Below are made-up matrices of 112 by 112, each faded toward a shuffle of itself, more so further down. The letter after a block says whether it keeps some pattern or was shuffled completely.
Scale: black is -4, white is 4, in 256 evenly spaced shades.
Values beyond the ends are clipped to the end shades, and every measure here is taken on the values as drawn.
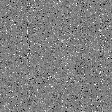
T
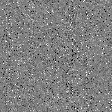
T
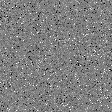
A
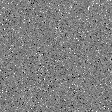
A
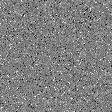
A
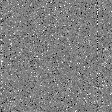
T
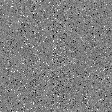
T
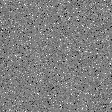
A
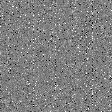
T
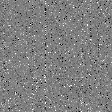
T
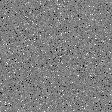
A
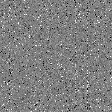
T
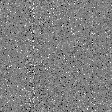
T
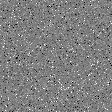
A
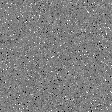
A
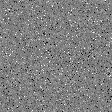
A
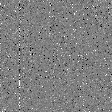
T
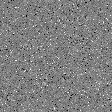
A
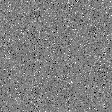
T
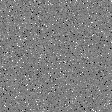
A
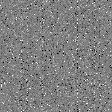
T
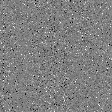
T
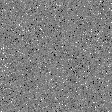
A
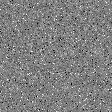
A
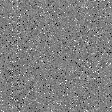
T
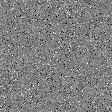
A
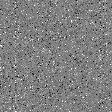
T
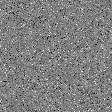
A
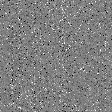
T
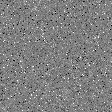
A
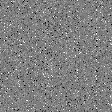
T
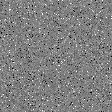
T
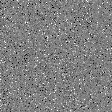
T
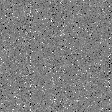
T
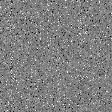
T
